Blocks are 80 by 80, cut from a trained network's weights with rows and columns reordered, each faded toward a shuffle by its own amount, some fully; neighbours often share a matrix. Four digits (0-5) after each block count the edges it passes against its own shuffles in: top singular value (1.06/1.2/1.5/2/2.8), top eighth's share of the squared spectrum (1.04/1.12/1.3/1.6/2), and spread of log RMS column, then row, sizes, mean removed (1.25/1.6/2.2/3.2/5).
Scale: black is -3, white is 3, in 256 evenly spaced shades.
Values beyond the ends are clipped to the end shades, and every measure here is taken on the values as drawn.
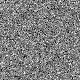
1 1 0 0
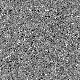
1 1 0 1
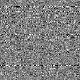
3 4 1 3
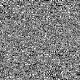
2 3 1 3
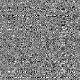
3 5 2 3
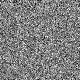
1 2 0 0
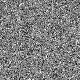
1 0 0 0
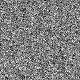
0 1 0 0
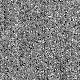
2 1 0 0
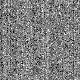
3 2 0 0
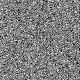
0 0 0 0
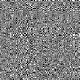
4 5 3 3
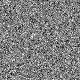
1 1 0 0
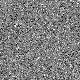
0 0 0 0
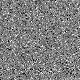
1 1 0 1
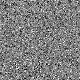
2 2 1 0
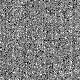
2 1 0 0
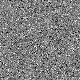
0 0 0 0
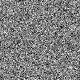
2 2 0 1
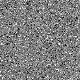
1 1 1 1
